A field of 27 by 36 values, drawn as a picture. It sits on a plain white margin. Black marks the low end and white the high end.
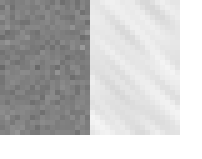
It is made of 1 by 2 panels. Panel 1,1: middling, fine-grained, faint in contrast. Panel 1,2: very high, slanting down to the right, faint in contrast.
